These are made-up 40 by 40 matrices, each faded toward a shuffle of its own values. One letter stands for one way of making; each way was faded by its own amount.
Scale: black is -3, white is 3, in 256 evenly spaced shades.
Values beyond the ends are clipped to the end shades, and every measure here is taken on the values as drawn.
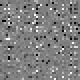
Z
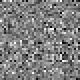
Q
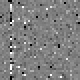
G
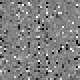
G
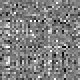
Q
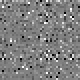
Z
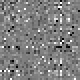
Z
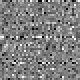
Q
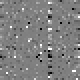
Z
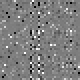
Z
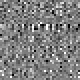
Q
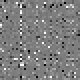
Z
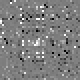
Z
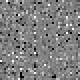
G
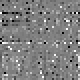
Z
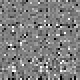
Z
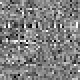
Q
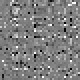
Z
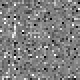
G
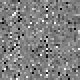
G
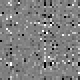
Z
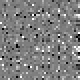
Z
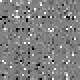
Z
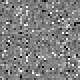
G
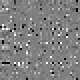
Z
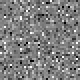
G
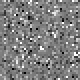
G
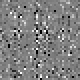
Z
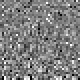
Q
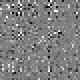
Z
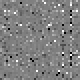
Z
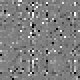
Z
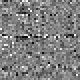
Q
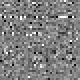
Q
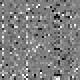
Z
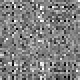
Q
